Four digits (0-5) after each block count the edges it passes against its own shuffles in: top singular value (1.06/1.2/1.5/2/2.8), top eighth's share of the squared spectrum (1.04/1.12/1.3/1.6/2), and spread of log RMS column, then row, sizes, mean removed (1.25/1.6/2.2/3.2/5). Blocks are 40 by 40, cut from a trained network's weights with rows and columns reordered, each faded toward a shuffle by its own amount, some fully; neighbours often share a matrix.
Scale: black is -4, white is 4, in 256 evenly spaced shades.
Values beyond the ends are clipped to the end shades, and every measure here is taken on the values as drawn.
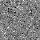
1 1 1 0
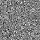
2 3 1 0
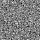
0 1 0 0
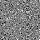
2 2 0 0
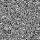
3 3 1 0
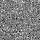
2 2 0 0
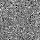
0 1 0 0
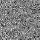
2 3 1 0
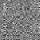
3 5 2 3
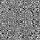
3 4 2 2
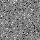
0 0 0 0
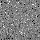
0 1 0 0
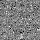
2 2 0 0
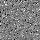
0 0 0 0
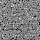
1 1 0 0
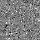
2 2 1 0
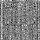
3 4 1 2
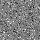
0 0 0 0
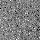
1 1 0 0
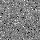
0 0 0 0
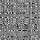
3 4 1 3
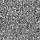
2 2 1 1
